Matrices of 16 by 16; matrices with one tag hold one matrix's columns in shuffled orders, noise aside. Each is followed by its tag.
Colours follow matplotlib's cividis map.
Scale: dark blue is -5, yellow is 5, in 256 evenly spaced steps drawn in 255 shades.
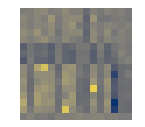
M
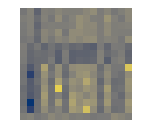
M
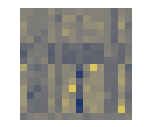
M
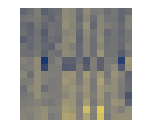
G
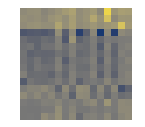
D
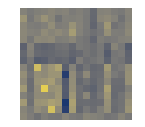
M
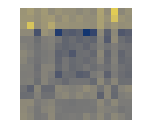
D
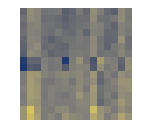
G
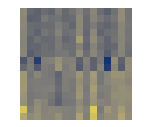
G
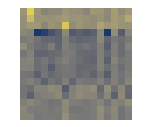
D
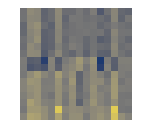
G
